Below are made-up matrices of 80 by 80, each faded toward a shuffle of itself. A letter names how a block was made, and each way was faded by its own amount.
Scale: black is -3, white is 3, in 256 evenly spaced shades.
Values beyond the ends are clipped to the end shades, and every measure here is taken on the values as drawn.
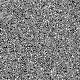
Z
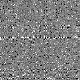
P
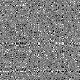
P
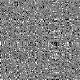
P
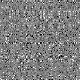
P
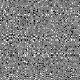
P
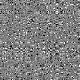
P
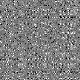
P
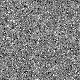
Z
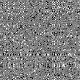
P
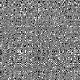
P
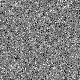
Z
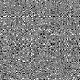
P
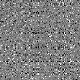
P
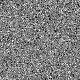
Z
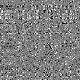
P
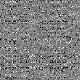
P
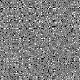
P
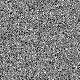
Z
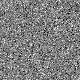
Z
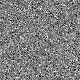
Z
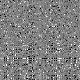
P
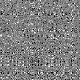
P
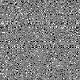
P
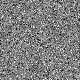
Z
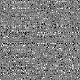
P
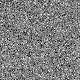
Z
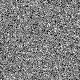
Z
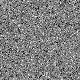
Z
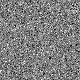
Z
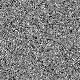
Z
